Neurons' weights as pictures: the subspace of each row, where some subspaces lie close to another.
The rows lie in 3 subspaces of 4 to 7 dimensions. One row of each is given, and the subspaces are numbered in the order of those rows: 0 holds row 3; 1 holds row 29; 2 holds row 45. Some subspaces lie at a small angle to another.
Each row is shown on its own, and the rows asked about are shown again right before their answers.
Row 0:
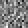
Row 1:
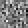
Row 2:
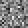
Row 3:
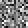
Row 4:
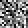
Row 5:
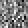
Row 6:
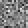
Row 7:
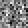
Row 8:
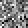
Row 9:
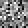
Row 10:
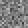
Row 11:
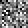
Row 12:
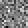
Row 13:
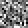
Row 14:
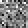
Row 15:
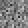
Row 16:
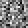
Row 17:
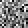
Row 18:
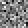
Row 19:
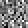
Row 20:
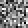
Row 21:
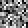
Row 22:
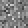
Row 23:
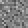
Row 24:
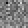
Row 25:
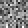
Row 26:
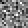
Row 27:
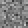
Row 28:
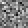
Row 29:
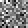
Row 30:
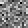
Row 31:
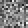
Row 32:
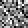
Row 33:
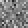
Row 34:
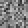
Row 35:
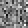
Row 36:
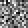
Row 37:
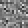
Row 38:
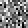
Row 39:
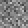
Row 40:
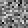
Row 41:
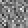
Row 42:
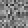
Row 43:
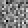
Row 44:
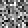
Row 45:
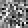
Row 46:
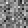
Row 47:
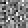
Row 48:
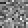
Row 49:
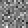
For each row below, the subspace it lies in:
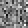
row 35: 2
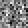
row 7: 2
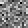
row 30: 2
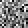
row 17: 1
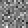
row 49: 1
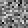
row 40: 2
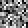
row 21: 1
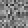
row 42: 1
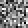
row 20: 2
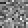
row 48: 1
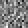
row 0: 1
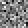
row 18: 0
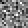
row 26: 0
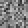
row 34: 2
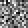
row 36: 1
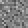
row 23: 0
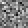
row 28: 0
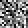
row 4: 1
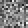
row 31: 0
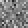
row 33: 1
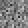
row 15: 1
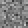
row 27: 0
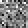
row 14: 1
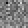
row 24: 0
